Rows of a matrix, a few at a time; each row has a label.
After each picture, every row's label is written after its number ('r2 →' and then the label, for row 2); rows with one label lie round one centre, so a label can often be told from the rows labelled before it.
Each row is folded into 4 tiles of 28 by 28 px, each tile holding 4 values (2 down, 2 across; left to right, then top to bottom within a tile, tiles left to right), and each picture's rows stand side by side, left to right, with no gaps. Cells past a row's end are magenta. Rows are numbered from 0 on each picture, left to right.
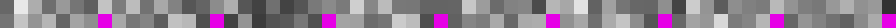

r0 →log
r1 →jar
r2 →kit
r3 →jar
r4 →log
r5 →jar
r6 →log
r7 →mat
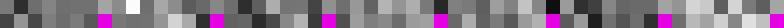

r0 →kit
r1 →jar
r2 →kit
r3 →mat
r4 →mat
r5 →kit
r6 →log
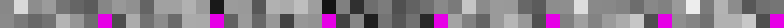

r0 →jar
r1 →mat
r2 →mat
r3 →kit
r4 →jar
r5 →jar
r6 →jar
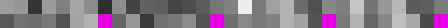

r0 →mat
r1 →kit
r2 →jar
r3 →jar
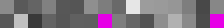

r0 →kit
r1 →jar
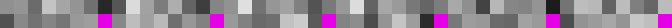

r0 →mat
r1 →log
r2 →jar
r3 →jar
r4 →mat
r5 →log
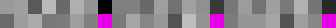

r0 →mat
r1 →mat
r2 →mat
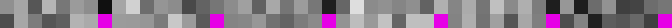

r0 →mat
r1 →jar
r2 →mat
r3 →log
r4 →mat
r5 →kit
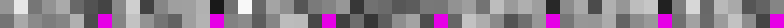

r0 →jar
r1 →mat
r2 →jar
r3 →kit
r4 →mat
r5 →mat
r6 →jar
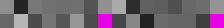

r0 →kit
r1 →kit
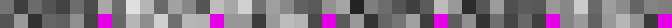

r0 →kit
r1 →log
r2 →jar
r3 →kit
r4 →kit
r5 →jar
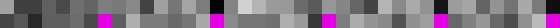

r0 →kit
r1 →mat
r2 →jar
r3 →mat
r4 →mat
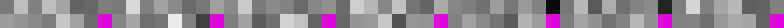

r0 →jar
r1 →jar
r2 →jar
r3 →log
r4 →mat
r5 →mat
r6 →jar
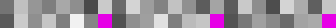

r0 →log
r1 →log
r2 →log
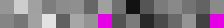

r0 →log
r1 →kit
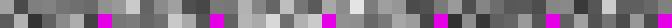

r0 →kit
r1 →jar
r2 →log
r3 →jar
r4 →kit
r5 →kit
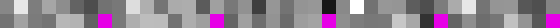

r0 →jar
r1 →log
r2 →mat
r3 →jar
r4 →jar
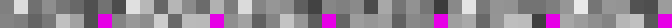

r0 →jar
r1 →log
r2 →jar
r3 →mat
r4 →jar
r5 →jar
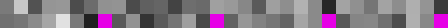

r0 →jar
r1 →kit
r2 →mat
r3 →mat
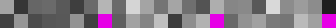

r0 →kit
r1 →log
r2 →mat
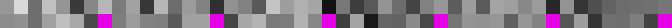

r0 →jar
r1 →mat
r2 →mat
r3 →kit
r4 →mat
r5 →kit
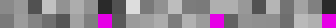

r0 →mat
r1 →log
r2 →mat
